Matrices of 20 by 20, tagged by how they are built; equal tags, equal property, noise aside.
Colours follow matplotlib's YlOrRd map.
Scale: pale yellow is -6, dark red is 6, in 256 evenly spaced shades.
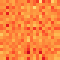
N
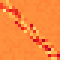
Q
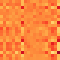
N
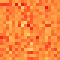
N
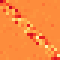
Q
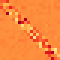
Q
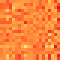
N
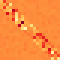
Q
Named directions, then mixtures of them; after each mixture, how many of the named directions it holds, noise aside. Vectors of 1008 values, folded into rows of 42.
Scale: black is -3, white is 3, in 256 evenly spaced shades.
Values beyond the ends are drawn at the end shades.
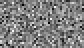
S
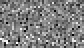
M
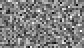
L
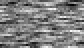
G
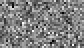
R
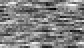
one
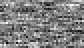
two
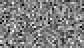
one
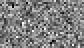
one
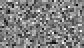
two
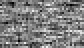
three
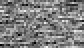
three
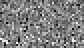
one
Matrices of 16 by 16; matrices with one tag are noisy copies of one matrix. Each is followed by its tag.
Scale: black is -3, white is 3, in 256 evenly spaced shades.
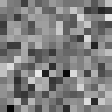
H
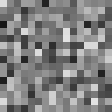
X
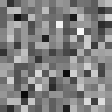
H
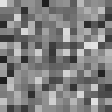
X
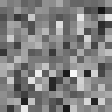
H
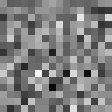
H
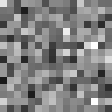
X
